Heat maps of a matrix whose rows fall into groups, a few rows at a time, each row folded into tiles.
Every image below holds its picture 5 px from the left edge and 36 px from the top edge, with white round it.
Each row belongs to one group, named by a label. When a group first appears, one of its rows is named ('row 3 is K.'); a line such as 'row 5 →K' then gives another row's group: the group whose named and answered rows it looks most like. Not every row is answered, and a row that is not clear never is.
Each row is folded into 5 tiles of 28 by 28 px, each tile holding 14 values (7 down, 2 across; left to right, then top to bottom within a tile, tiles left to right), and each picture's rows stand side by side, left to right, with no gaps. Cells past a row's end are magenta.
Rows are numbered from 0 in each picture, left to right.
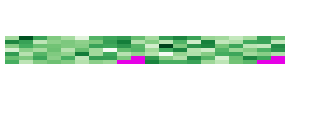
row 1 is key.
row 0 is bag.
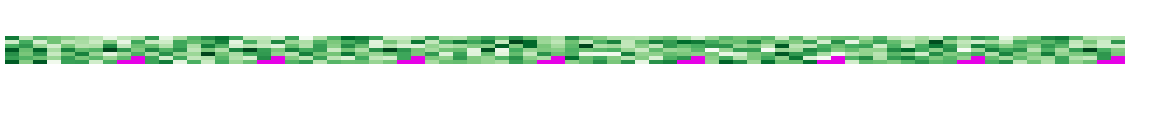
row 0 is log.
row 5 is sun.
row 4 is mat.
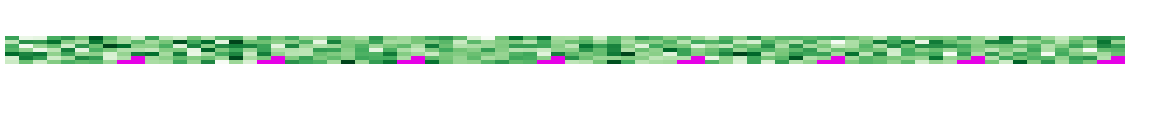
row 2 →sun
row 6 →key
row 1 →key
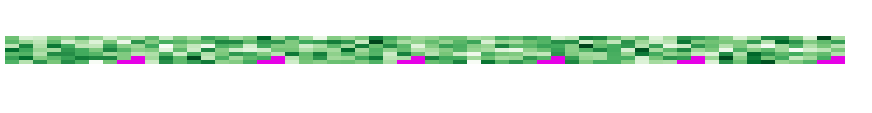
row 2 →key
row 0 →log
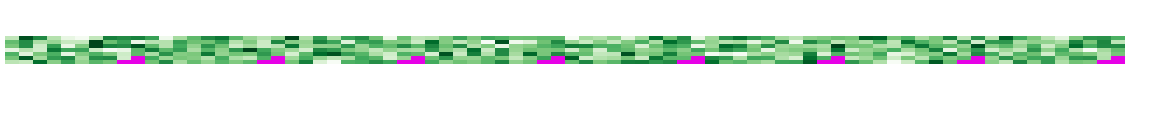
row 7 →bag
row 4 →mat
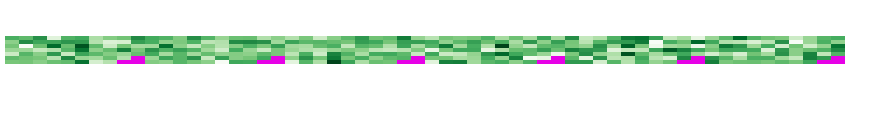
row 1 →mat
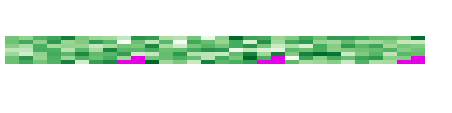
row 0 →sun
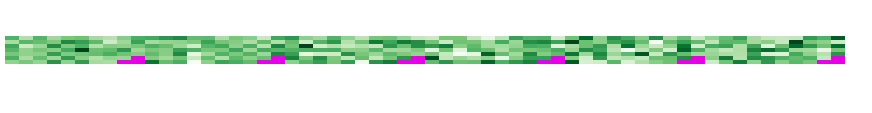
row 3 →mat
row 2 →mat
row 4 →bag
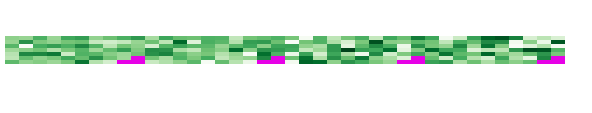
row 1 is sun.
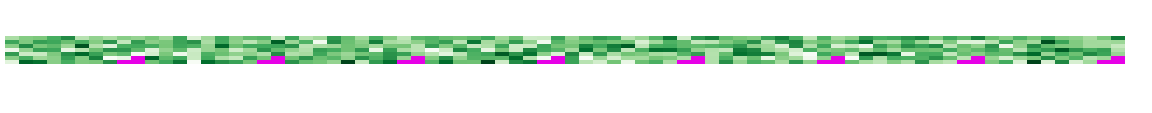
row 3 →sun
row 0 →sun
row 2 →sun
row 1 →mat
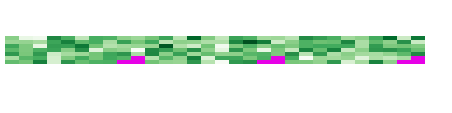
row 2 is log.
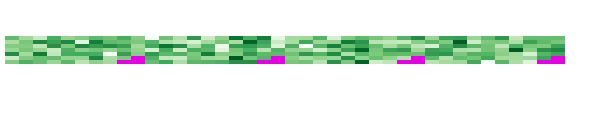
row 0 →key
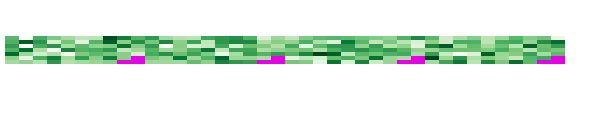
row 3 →mat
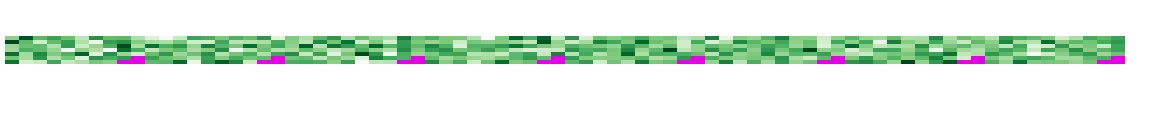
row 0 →bag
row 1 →mat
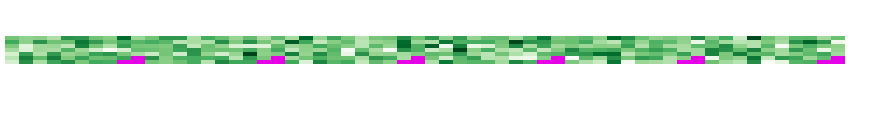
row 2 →bag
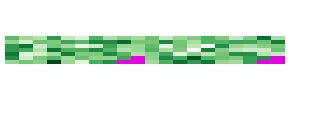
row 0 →mat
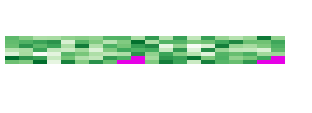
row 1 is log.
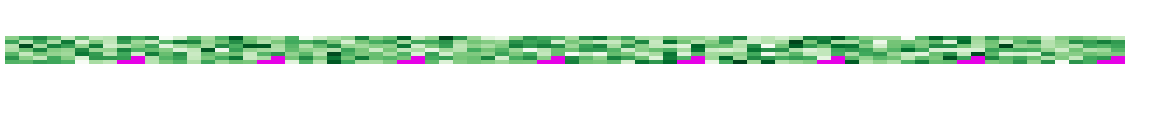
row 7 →mat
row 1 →key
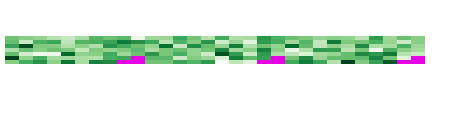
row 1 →key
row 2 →sun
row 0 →mat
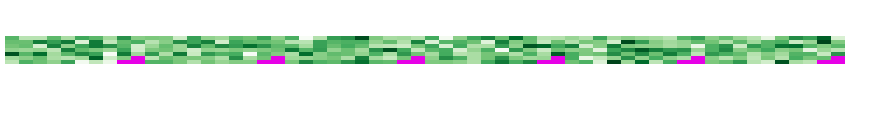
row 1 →key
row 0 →key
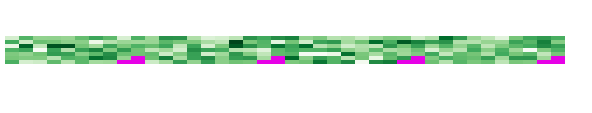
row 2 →mat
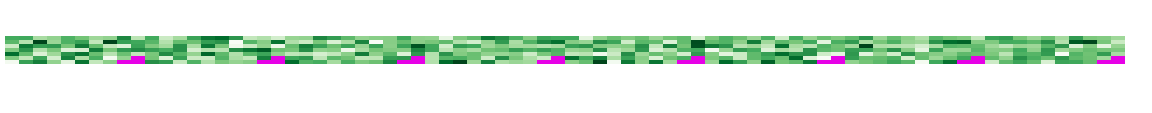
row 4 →mat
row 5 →sun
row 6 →mat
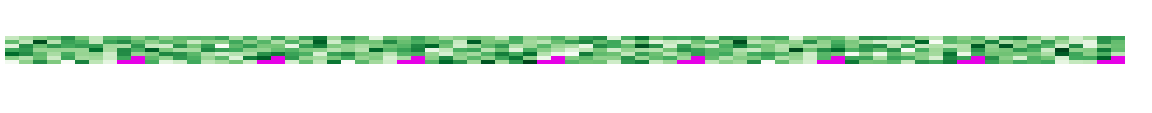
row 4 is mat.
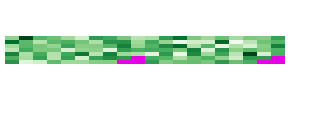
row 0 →bag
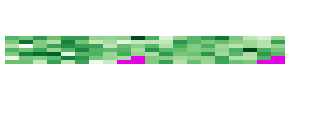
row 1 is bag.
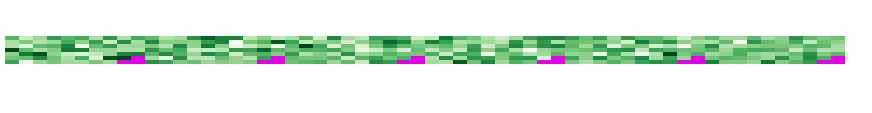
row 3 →bag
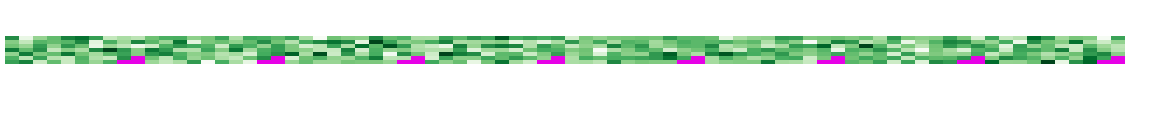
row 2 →key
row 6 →mat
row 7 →sun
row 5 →key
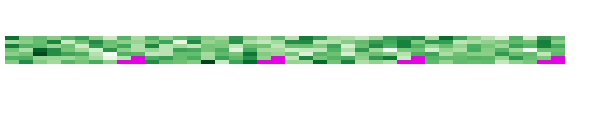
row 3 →bag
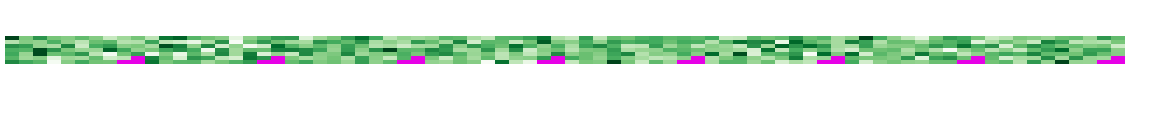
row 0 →log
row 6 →bag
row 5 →key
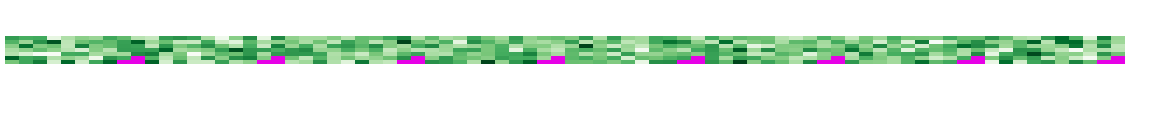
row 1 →log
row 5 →log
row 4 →mat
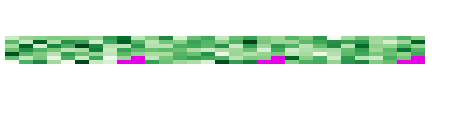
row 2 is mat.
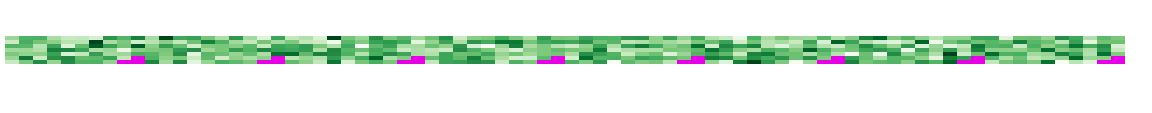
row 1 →log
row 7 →key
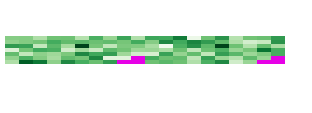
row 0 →sun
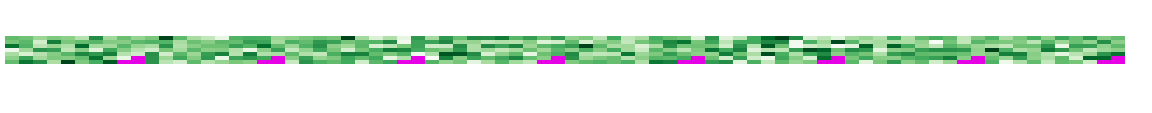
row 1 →bag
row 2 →sun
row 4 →mat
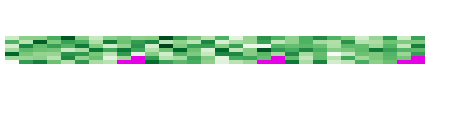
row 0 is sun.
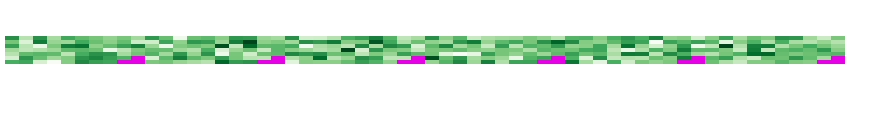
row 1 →key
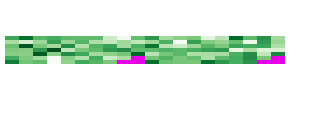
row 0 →log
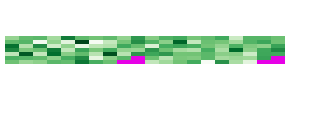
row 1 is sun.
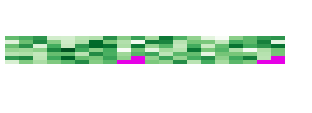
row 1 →bag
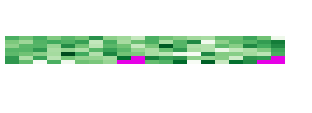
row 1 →mat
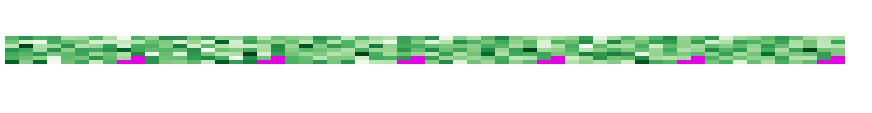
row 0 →log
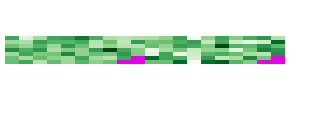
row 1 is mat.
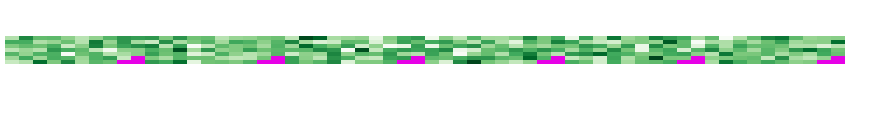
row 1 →log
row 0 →bag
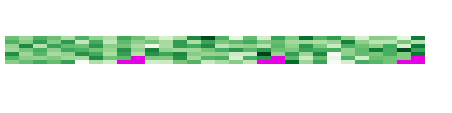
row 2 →log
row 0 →key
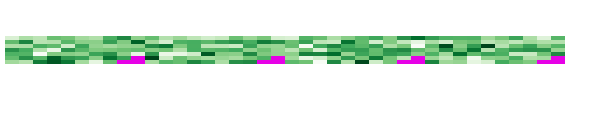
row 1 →mat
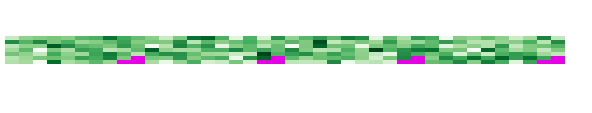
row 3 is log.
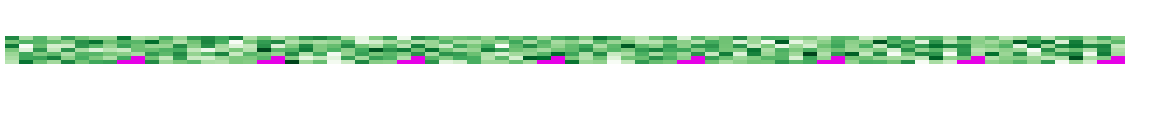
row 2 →log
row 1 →bag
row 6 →key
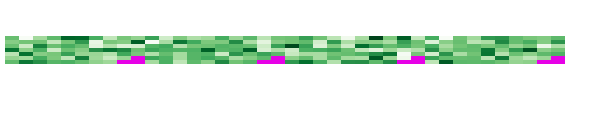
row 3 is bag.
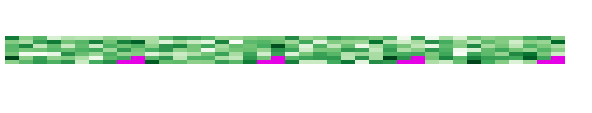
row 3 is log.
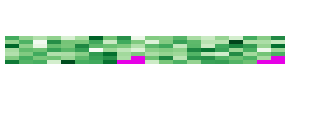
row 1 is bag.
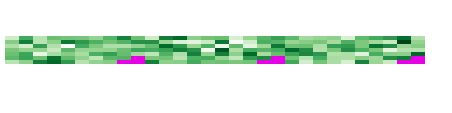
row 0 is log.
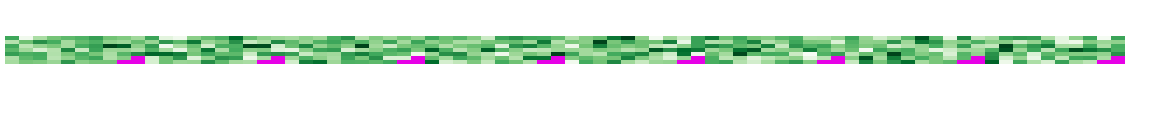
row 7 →log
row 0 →key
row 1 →key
